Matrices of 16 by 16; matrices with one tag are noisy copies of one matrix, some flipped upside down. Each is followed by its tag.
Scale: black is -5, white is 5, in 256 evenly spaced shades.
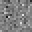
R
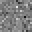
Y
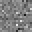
Y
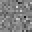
Y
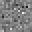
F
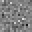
F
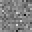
Y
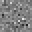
F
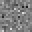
F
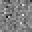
R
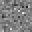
F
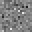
F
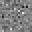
F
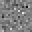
F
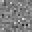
F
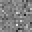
Y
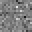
Y
